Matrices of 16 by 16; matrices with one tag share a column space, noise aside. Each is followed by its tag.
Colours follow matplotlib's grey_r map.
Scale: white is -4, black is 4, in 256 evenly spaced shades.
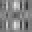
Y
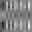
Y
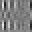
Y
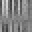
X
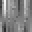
X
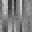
X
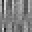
X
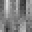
X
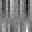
X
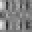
Y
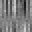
X
